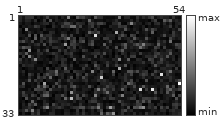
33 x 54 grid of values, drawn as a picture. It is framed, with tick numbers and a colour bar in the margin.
No regular stripes run through it. The values are skewed, with a long tail toward high values. The halves do not mirror each other. No seam splits the table. On average the colour sits 10% of the way up the scale. No overall slope runs across the table. Fine speckle covers the field.
